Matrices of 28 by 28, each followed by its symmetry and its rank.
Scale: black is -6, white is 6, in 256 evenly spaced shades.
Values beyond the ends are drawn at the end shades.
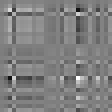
symmetric, rank one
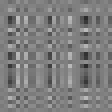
neither, rank one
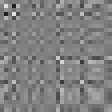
symmetric, rank two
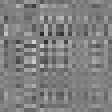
antisymmetric, rank two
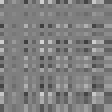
symmetric, rank one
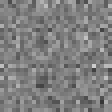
neither, rank five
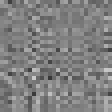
neither, rank three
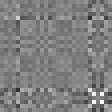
symmetric, rank two
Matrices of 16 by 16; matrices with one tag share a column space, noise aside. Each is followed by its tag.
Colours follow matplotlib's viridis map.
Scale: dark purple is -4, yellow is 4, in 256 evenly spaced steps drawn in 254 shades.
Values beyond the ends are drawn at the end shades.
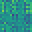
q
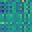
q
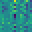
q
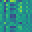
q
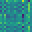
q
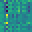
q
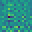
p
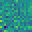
p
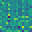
p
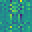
q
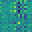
q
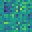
q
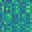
q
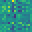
q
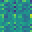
q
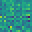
p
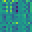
q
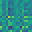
p
